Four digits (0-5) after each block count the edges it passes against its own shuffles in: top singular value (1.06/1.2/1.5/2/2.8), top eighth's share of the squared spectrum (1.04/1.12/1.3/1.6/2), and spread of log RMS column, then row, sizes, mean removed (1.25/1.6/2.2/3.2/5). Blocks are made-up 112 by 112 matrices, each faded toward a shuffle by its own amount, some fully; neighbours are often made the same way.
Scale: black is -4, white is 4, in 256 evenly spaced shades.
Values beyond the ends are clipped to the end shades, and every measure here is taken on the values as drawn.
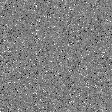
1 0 1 0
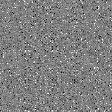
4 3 2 1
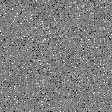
3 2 1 1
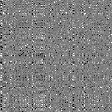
5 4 3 3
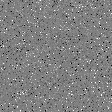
0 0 0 0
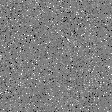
2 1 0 0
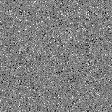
3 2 1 1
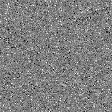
3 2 0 1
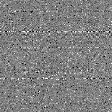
4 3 1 2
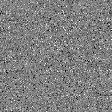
3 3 0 2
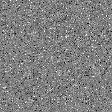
3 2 1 1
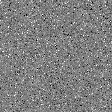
2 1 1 0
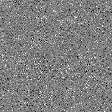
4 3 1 1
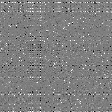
5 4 2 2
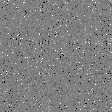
3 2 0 1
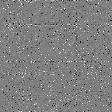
4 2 1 1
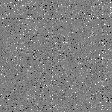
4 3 1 1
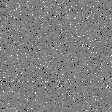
3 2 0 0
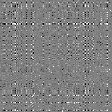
5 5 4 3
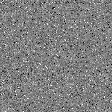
3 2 0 1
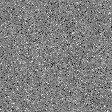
3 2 0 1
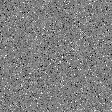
0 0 0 0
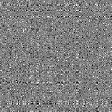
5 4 2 3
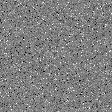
1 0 0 0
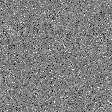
3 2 0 1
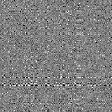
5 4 2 3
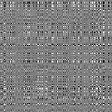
5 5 4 4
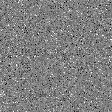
3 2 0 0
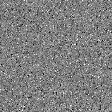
3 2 1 1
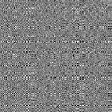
5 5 3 4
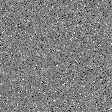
0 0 0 0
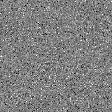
3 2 0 1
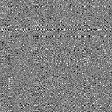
4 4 2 3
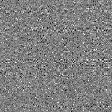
4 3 2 2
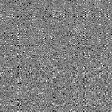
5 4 2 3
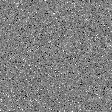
1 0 0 0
